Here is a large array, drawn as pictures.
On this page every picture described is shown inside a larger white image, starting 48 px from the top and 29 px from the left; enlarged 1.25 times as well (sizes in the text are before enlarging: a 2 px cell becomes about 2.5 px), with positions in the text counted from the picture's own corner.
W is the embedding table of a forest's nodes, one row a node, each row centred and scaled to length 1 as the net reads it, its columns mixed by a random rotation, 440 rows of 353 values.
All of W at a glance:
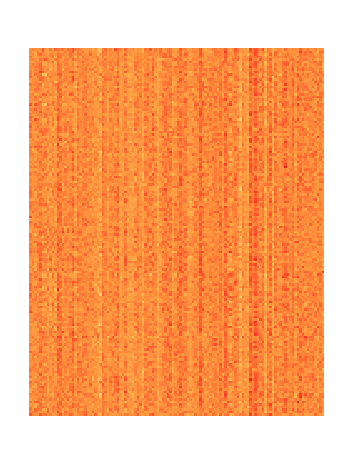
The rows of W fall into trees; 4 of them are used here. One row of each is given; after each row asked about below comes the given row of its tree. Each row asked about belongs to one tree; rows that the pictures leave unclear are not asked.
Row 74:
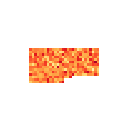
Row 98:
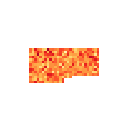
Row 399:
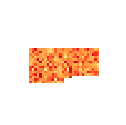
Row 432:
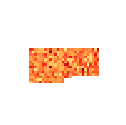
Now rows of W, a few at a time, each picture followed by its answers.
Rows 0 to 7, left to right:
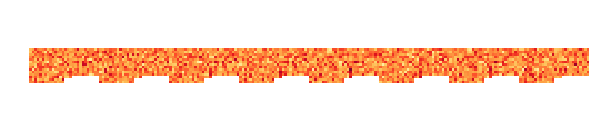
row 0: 399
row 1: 399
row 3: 399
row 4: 399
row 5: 74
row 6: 399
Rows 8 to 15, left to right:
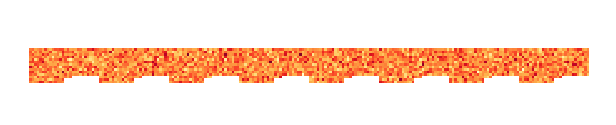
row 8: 432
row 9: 399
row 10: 432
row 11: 74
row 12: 74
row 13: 98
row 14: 399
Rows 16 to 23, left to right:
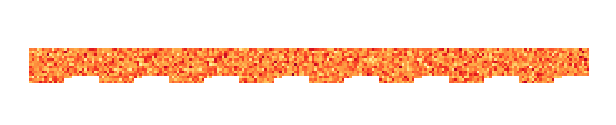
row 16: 432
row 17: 432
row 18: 432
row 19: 399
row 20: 432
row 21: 432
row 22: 399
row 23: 98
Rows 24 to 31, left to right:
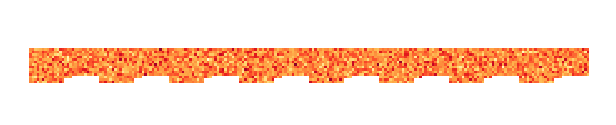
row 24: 74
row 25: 98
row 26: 432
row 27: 399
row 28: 98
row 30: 98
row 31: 432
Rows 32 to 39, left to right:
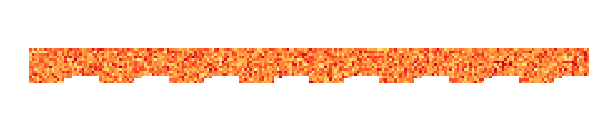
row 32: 432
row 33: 432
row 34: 399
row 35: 399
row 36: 98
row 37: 399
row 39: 399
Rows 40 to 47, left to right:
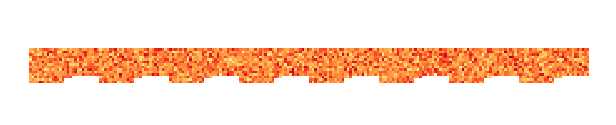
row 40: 432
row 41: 399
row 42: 432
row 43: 432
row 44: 399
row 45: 74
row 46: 98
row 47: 432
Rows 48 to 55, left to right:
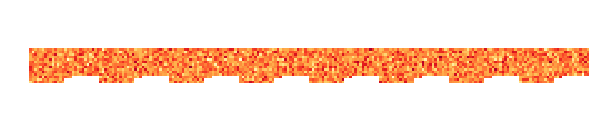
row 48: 432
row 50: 432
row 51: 432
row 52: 399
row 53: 98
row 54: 399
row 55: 74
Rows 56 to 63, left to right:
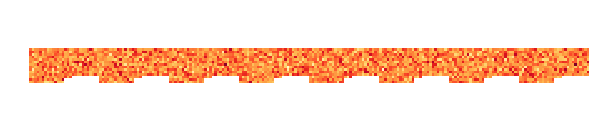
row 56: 399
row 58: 98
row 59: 432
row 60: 74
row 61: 399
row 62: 432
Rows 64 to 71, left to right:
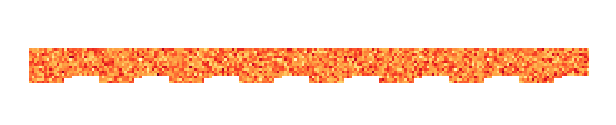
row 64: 432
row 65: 432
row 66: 432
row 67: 432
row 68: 432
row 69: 399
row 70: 432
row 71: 74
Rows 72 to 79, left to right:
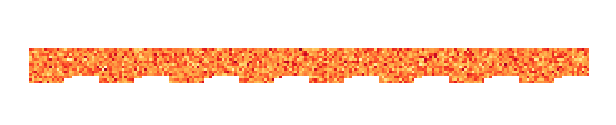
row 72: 432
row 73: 399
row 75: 399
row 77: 432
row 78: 98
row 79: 432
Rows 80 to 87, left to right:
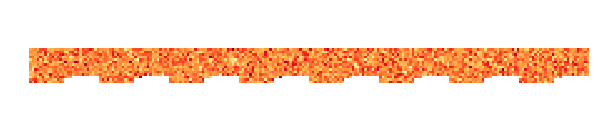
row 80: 399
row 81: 74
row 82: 432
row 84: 432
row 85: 432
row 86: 432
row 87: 399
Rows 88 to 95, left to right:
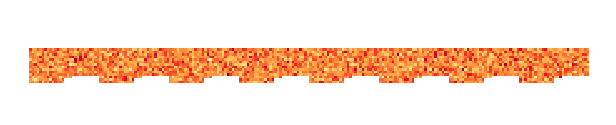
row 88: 432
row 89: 432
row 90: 432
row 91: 399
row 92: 432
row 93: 432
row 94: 98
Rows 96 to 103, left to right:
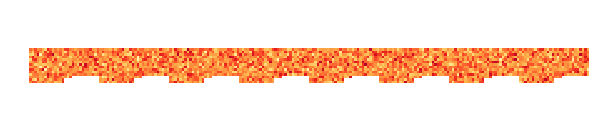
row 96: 98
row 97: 74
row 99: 74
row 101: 399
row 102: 399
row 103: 74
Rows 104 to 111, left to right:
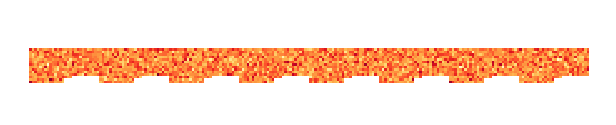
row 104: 98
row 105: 432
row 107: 399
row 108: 399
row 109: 399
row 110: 98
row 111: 432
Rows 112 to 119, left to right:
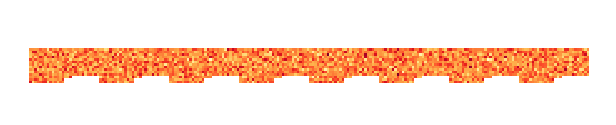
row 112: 399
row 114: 432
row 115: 74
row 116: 432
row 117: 98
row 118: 432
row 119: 399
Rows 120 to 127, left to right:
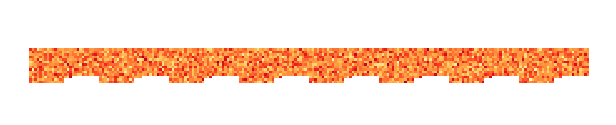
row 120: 399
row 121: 432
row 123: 399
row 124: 399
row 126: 74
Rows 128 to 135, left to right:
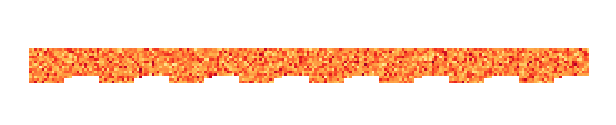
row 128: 98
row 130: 74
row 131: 98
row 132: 399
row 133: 399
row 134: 98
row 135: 399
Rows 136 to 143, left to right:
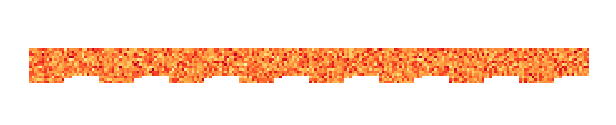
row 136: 432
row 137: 432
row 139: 74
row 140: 399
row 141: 432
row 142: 399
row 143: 399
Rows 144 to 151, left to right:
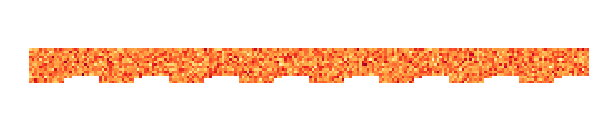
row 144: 399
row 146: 74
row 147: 432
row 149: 74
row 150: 98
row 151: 432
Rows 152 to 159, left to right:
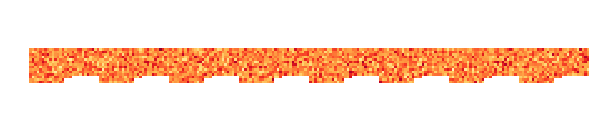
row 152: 432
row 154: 74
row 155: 399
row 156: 399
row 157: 98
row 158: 399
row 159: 74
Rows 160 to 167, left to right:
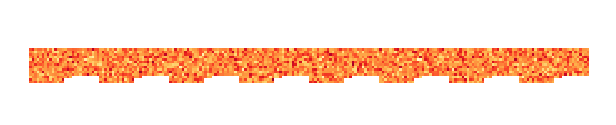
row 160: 432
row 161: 399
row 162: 98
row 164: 98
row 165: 432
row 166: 399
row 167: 74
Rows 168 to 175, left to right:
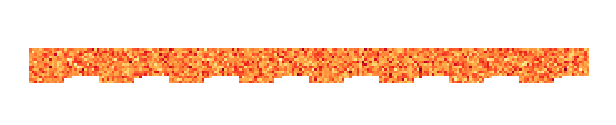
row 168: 432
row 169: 74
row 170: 432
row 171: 432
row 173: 399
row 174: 432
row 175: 399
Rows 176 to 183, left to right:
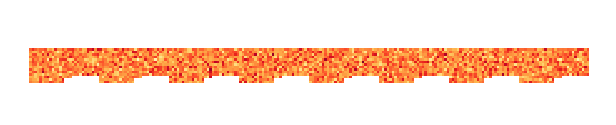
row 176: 432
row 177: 432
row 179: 399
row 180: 399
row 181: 399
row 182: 399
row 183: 432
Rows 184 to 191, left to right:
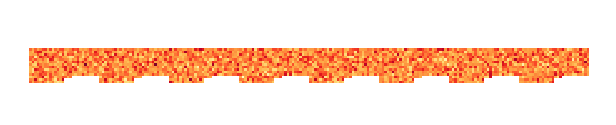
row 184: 399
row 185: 399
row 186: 98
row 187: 74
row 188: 399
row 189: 432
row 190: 399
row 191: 74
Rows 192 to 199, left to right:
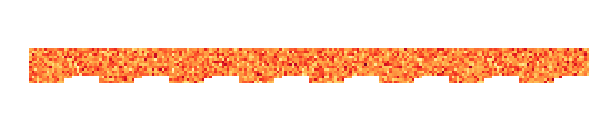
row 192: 432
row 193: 432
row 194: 399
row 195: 98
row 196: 399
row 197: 432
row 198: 432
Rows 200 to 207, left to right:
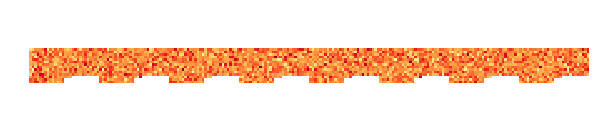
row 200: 399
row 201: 399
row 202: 98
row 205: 74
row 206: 432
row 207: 432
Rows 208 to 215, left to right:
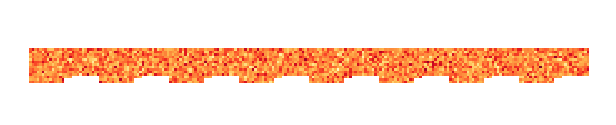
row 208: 432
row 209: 98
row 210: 399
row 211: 98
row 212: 74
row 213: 399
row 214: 432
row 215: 432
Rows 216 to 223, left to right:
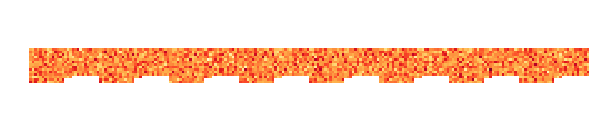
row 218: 432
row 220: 399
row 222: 399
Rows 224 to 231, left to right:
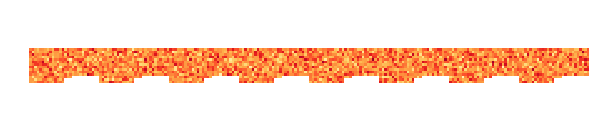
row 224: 432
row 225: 432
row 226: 432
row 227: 98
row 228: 74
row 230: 98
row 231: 98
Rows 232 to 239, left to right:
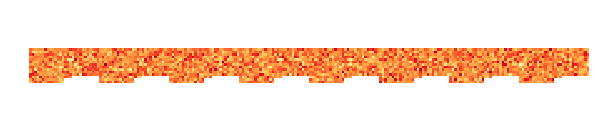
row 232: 432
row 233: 432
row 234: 399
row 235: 432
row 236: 432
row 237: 399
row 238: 399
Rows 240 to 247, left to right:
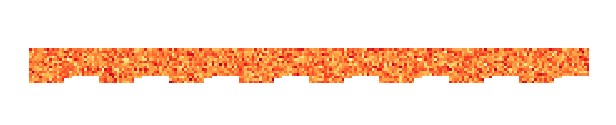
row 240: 432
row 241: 399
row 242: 98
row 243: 432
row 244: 432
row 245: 432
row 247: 98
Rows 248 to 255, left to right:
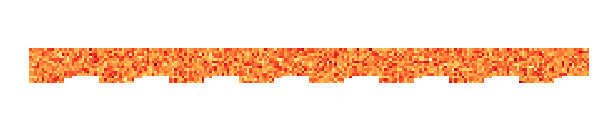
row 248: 74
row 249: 399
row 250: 399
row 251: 432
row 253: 399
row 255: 98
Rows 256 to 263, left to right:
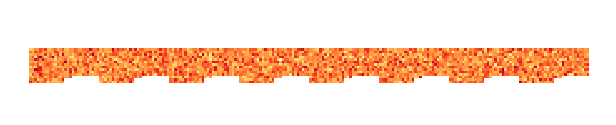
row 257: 74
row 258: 399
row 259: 432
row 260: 399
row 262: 432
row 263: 98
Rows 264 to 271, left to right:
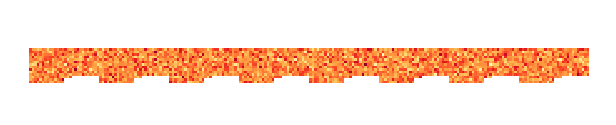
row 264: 399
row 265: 399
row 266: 399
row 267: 432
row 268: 399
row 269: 74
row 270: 432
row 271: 432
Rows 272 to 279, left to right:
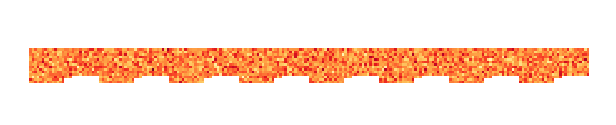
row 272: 432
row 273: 432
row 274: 432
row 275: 432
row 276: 98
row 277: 399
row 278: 432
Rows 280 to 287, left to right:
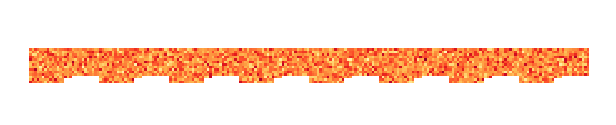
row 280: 98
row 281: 399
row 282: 399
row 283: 98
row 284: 432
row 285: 432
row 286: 399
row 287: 432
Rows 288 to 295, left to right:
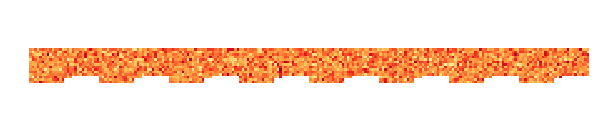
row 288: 432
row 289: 432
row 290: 432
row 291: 399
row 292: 74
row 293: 399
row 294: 399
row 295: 399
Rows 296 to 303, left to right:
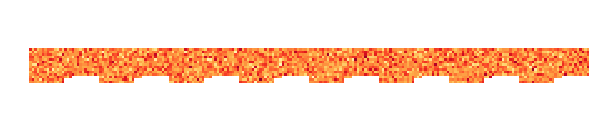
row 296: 74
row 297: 432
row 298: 432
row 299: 98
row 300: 432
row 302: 74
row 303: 98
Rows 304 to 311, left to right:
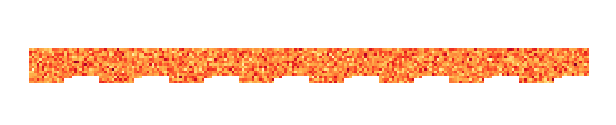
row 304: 399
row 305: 98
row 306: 432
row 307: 399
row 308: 432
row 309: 399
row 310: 432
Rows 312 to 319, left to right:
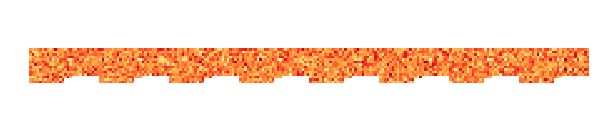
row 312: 432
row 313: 432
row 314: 74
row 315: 432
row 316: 399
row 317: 399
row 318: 432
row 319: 432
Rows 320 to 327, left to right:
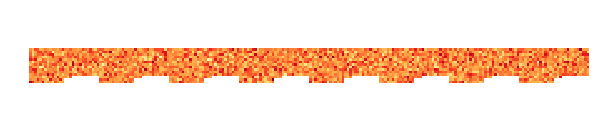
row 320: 98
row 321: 399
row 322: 432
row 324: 399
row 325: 74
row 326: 98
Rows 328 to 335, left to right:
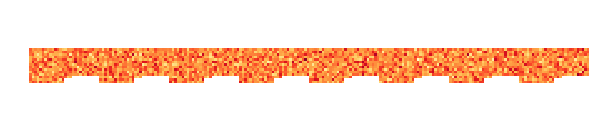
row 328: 432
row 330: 399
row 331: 399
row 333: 432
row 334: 432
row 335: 432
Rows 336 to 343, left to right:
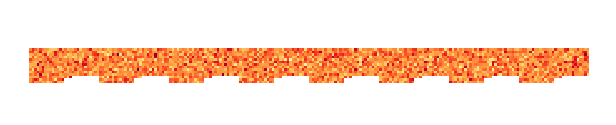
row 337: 432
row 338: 399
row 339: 399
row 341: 399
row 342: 98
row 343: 399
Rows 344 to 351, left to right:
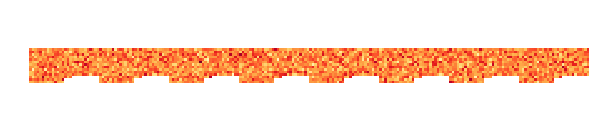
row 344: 399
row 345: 74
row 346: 74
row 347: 74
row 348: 74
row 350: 98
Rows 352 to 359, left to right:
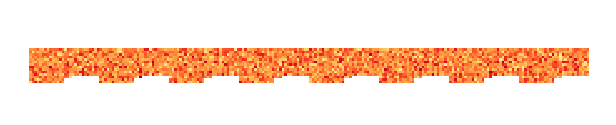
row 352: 432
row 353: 399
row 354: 399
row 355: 98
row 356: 74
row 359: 399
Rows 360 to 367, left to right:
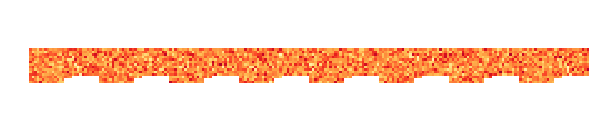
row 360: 432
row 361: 399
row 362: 98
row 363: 98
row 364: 399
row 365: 74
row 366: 74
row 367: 432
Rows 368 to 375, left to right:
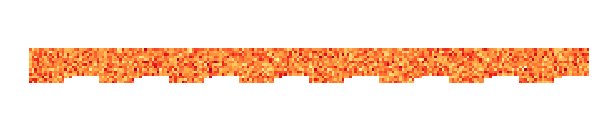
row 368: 399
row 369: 399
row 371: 74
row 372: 399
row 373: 432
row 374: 74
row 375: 399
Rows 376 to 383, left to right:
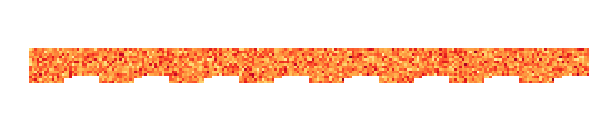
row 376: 399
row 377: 98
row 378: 432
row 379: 399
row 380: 432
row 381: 74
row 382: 399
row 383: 432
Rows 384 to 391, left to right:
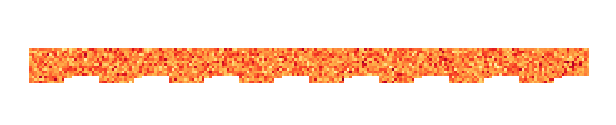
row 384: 432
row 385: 98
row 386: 399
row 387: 432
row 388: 399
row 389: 98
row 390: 432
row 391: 399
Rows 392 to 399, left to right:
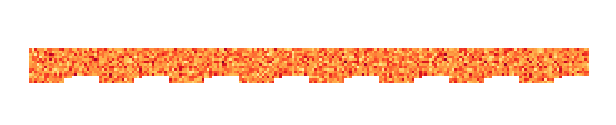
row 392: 98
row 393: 399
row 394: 399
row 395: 74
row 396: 399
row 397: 399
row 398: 399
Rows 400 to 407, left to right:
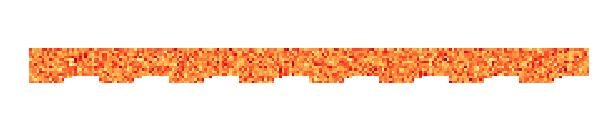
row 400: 432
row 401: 432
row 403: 399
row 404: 432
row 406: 98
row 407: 399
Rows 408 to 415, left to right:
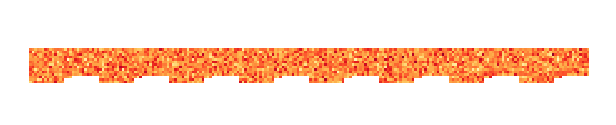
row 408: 432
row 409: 399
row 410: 399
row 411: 399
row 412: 399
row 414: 74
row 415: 74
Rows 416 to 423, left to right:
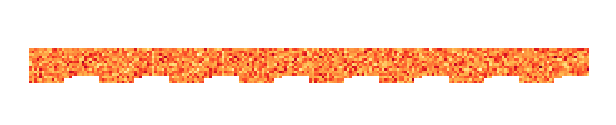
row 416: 399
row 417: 74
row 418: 74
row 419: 399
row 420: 399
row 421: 399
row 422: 432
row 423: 432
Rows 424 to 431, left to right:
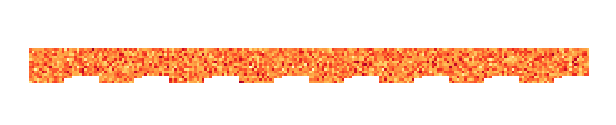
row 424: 432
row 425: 98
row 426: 399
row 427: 98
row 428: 399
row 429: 399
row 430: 432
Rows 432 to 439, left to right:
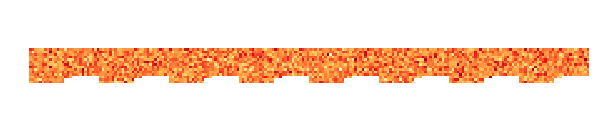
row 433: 399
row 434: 432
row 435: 74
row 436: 432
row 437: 432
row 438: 399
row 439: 98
